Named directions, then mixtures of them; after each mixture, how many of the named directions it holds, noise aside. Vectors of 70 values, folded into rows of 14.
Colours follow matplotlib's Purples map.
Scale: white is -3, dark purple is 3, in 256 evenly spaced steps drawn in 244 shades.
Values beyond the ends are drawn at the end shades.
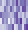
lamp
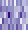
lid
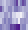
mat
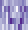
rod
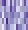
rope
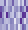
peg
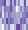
two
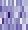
one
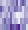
one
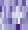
three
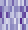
one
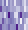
two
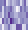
three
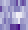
one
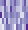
two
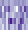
one
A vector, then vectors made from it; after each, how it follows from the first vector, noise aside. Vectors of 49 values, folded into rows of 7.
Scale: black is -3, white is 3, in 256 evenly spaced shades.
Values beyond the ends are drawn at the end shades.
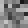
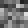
sign-scrambled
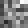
negated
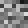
sign-scrambled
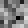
wrapped around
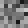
copied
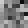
copied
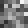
negated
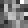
negated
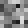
wrapped around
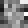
negated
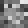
negated
